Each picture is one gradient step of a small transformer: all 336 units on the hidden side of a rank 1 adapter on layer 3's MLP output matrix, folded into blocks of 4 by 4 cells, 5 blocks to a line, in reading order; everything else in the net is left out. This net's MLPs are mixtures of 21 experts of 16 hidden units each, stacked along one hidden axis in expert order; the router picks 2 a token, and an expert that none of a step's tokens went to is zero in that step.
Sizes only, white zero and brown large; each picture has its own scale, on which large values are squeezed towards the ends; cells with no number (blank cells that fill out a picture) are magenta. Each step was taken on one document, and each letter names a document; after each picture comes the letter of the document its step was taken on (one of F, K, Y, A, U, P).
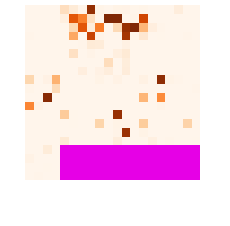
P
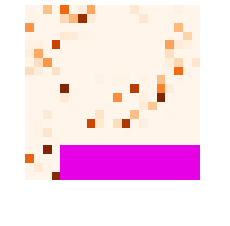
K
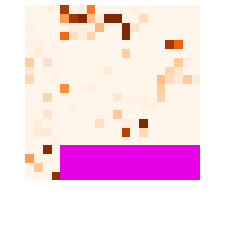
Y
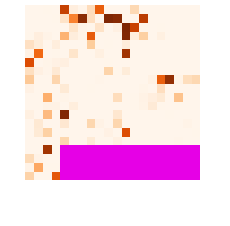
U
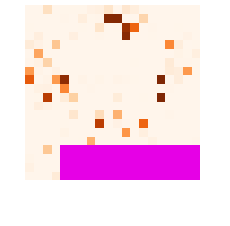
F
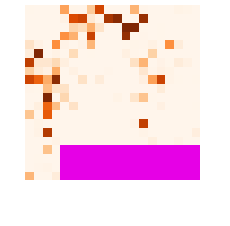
U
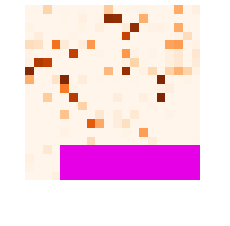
F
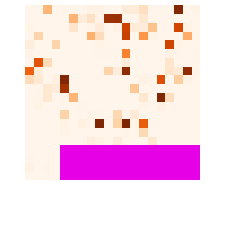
F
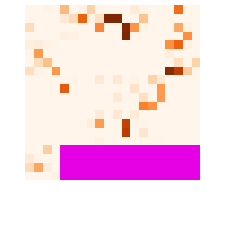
K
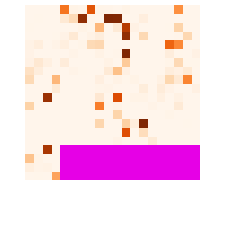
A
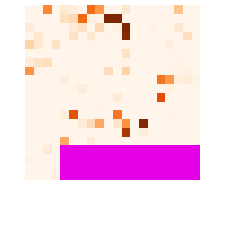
A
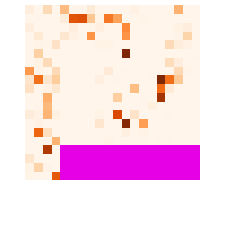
Y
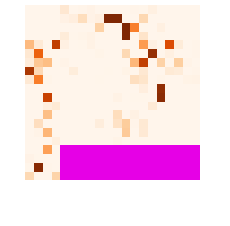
Y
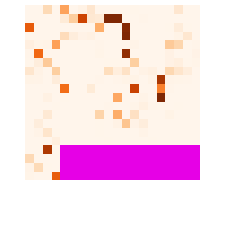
K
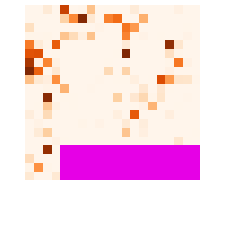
U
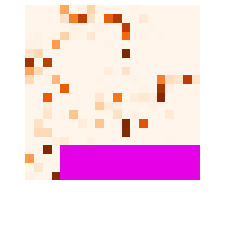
Y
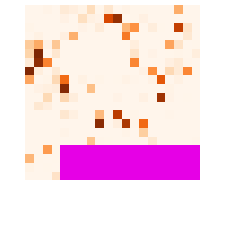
F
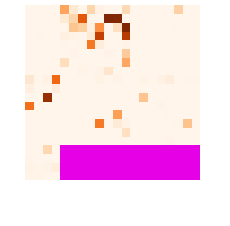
P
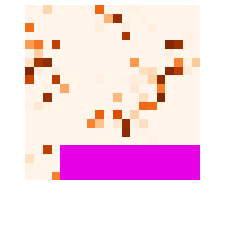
K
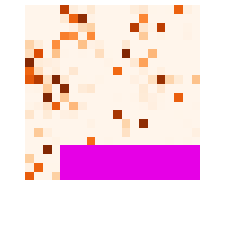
U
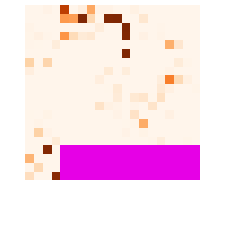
Y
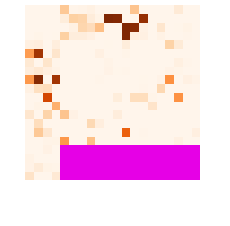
U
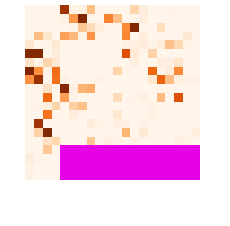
U
